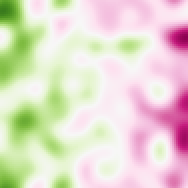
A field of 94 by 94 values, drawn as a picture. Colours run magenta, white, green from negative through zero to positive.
Slope: up to the left. Odd rows or columns: none. Grain: smooth. Average level on the scale: 50%. Histogram: bell-shaped.
